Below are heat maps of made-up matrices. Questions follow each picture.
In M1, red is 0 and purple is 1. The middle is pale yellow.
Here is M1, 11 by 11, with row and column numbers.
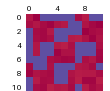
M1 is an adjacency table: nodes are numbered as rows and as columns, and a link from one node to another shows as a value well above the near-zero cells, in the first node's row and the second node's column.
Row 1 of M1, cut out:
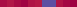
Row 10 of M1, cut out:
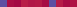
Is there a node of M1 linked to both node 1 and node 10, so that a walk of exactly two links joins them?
yes
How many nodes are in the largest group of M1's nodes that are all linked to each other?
3
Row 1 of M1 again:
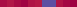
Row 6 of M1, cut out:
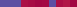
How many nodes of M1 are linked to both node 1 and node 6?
1
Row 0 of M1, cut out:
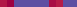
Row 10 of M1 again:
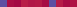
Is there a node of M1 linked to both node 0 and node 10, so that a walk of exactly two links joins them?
no
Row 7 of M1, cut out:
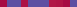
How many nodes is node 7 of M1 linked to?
6
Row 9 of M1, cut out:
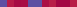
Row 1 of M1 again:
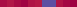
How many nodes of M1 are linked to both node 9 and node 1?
0
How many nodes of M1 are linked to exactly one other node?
0
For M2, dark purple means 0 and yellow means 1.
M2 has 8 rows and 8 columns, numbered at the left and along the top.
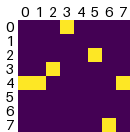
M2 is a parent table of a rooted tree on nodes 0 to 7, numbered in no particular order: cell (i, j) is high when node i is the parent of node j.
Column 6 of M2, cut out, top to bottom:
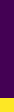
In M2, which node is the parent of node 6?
7
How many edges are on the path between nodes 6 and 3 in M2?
4
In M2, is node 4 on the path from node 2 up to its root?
yes
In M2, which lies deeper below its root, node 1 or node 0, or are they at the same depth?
the same depth
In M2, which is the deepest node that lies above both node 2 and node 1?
4
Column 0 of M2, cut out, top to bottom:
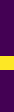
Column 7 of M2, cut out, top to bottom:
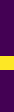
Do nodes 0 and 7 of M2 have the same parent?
yes
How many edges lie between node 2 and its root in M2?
3
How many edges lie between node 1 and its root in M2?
1
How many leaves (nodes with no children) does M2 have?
3
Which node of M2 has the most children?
4
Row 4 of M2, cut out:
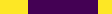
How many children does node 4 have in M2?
3
